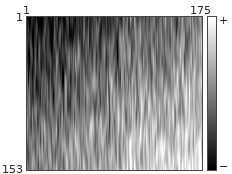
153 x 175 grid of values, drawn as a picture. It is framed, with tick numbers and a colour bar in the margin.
Streaks run downward. Values rise toward the bottom right. The ninth with the lowest average is the top left. On average the colour sits 50% of the way up the scale.
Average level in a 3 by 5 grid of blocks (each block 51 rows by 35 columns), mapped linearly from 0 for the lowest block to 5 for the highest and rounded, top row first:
0 1 1 2 3 / 1 2 3 3 4 / 2 3 4 5 5
